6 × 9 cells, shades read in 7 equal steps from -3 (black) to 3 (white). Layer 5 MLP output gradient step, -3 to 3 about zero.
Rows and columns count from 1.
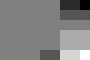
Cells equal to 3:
1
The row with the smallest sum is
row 1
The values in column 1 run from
0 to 0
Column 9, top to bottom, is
-3 -1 0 1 1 3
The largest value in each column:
0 0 0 0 0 0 2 2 3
